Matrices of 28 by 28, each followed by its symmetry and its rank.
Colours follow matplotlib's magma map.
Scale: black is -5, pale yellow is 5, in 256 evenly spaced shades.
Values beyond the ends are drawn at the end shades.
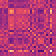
symmetric, rank three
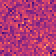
symmetric, full rank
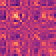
symmetric, rank three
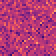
antisymmetric, full rank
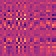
neither, rank two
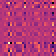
neither, rank two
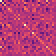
symmetric, rank five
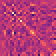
symmetric, rank five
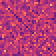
symmetric, full rank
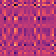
neither, rank two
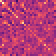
symmetric, rank five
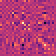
symmetric, rank three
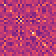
symmetric, rank five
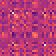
symmetric, rank three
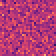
antisymmetric, full rank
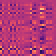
neither, rank two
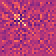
symmetric, rank five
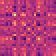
symmetric, rank three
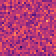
antisymmetric, full rank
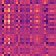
neither, rank two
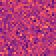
antisymmetric, full rank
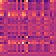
neither, rank two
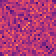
symmetric, full rank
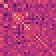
symmetric, rank five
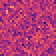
symmetric, full rank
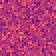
antisymmetric, full rank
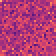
symmetric, full rank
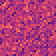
symmetric, full rank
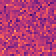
antisymmetric, full rank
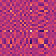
symmetric, rank three
